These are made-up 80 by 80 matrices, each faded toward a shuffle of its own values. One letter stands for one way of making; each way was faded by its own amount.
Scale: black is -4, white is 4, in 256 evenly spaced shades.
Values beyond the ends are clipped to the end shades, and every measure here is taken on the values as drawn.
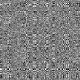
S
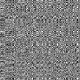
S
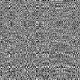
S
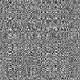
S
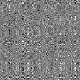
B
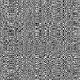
S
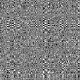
B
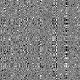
B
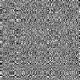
S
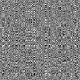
S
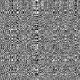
S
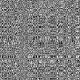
S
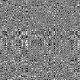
B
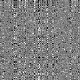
B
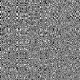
B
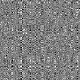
B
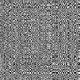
S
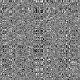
B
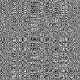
S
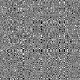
B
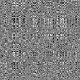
B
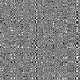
B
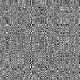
B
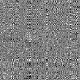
B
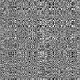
S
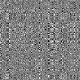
B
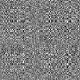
S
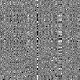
B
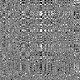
B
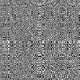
B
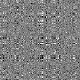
B
